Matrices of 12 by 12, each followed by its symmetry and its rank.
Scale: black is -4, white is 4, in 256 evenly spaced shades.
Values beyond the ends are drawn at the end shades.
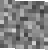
neither, full rank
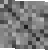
symmetric, full rank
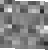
neither, rank two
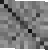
symmetric, full rank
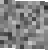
neither, full rank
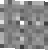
symmetric, rank two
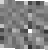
symmetric, rank two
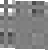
symmetric, rank one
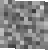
neither, full rank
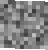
neither, full rank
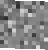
symmetric, full rank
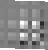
symmetric, rank one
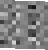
neither, rank two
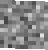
neither, full rank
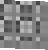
symmetric, rank one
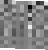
neither, rank two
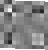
symmetric, rank two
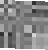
symmetric, rank two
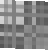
symmetric, rank one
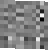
neither, rank two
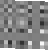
symmetric, rank one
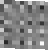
symmetric, rank two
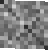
symmetric, full rank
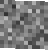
symmetric, full rank
